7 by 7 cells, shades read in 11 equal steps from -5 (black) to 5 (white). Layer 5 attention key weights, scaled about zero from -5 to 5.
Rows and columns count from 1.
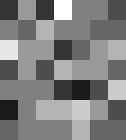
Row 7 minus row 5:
-1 0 0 3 6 1 -4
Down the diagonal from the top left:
-3 -1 1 2 -4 1 -1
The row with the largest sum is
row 3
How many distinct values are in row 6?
6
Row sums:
-2 -1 5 0 -6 2 -1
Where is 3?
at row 5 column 7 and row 6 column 5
